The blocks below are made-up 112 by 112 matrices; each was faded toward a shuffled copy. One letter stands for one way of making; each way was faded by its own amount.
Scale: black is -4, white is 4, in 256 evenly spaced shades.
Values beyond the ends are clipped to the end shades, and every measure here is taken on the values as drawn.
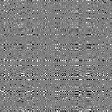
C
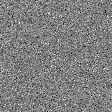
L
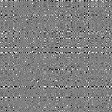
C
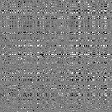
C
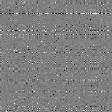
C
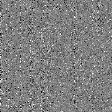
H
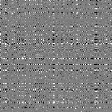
C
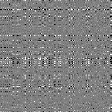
C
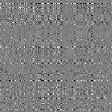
C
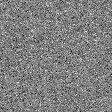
L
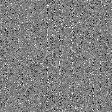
H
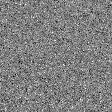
L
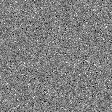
L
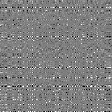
C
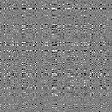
C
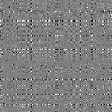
C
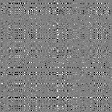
C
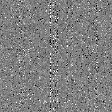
H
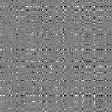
C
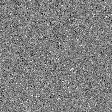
L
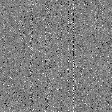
H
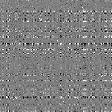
C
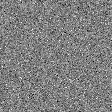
L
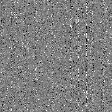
H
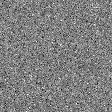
L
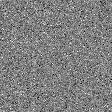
L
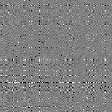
C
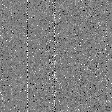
H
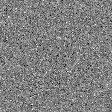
L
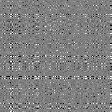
C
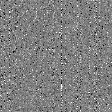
H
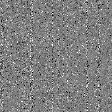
H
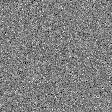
L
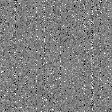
H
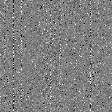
H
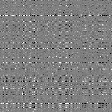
C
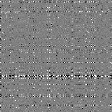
C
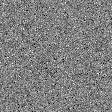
L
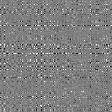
C
